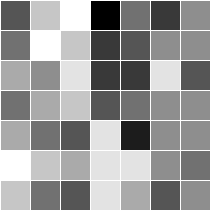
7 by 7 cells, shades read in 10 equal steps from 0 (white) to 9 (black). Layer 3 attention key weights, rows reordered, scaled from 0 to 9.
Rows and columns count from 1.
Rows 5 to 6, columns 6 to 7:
4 4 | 4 5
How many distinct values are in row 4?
5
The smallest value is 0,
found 3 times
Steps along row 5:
up up down up down same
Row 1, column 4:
9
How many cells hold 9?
1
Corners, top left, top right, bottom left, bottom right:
6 4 2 4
